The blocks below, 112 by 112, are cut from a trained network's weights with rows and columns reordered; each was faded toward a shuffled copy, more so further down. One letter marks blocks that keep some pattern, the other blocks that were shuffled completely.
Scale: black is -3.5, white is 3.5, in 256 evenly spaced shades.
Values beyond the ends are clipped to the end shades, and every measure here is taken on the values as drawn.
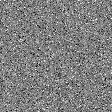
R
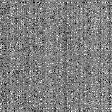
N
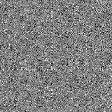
N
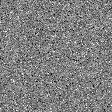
R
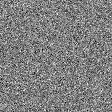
R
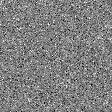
R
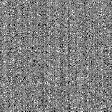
N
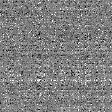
N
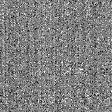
N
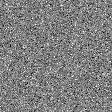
R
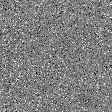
R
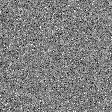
R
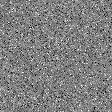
R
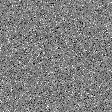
R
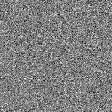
N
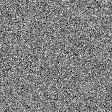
R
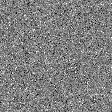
R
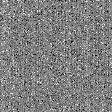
N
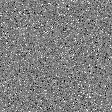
R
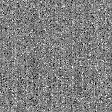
N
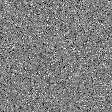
R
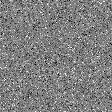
R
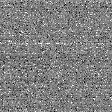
N
